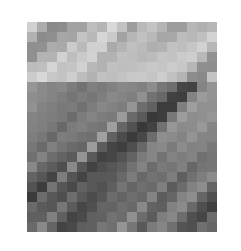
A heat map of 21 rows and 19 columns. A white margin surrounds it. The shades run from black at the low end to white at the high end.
The middle left is the smoothest part. The top part is higher, up to a seam about 30% of the way down. The top middle is the ninth with the highest average.
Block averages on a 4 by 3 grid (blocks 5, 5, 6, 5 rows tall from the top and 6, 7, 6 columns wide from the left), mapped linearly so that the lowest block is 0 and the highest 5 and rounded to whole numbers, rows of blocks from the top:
4 5 5 | 3 2 2 | 1 0 2 | 0 1 1
